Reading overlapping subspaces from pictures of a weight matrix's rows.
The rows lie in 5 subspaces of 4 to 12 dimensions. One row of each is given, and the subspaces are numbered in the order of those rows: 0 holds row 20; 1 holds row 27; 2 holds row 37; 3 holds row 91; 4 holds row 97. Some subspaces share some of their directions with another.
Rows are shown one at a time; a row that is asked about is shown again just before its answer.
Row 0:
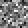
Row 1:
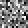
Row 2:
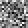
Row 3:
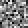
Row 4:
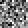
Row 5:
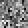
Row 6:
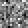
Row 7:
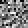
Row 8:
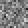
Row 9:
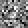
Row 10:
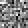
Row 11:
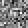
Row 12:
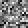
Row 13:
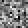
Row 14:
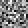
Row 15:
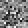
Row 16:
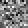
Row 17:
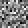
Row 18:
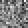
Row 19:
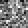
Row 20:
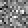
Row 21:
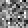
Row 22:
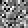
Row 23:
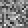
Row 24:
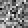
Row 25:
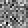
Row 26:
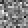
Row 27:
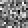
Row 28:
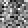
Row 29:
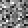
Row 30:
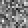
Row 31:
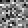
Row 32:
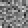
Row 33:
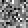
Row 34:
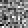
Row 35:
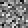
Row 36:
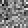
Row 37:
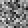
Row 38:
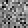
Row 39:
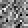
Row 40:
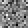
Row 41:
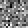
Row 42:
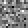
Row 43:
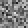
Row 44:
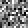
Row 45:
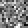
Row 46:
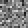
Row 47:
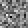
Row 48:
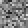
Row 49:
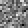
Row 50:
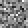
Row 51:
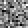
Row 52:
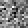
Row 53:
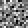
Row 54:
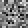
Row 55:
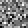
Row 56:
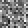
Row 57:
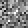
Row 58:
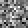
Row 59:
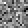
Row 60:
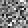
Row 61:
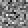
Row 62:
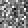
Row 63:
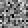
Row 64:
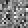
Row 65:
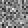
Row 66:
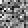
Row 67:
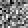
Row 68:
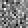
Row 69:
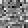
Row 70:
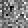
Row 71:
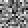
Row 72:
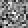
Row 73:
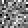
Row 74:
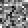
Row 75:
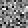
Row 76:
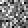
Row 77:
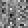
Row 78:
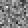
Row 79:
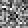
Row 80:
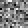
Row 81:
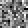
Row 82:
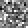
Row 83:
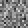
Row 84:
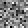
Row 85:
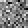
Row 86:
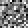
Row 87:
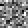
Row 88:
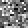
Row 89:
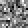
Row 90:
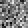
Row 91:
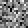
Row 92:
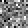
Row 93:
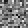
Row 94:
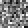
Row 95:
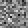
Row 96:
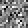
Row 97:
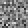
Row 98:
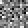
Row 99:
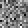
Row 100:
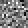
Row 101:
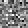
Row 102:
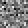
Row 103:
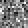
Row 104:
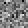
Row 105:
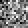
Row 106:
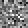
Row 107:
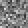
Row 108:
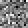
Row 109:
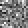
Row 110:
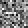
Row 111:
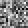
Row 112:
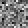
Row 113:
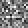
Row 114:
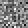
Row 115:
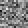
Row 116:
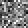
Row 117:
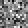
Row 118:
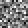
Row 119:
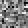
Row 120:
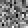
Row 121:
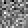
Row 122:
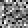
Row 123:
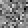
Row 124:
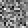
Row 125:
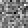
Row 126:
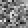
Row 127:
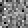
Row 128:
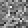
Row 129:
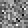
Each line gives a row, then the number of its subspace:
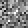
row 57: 3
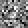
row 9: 0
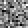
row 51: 0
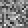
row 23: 0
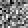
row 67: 0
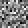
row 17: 1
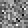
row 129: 4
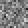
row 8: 4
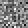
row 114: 4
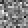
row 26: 4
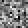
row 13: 4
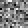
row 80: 3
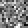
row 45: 0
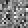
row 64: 4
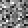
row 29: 0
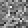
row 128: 1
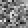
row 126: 0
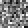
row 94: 3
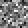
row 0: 4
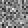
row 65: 1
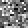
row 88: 1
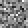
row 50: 0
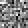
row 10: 1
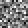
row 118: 0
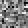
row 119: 4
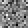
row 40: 4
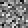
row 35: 1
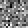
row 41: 0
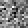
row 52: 1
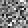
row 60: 1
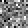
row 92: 4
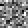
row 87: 0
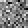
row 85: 4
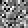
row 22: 3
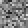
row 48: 3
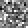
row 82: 3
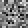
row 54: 2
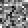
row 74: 0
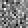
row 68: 4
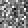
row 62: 1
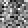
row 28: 3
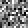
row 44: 1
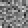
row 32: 0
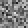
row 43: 0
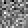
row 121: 4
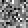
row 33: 1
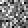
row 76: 1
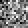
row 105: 2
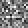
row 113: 0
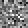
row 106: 2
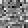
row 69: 3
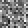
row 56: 4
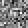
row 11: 1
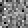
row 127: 4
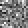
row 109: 4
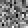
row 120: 0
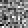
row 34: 4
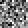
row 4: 1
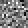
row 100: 1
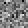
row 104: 3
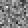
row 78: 0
